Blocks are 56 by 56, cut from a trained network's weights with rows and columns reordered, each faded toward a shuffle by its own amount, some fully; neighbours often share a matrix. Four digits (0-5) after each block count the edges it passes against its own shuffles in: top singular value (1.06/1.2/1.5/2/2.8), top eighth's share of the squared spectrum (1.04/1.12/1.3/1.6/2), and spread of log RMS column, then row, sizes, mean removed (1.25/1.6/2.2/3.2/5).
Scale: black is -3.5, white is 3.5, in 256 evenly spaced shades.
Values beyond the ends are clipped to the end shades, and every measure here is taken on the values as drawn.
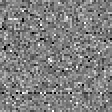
2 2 0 1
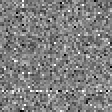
2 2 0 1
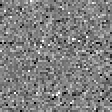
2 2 0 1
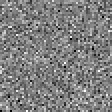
0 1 0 0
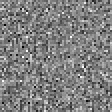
2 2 1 0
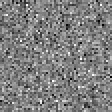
0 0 0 0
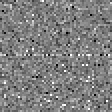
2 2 0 1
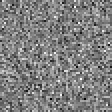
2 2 0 0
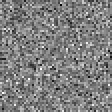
0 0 0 0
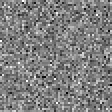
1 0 0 0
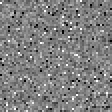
0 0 0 0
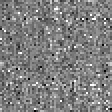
2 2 0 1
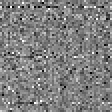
2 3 0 2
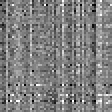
4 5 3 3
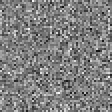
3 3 1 1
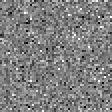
1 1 0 0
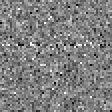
2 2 0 1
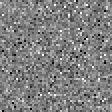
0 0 0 0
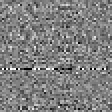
3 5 1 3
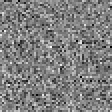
3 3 0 2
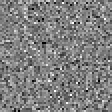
2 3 1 1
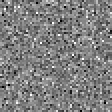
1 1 0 0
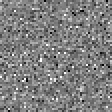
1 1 0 0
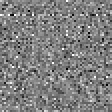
2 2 0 1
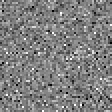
1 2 0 1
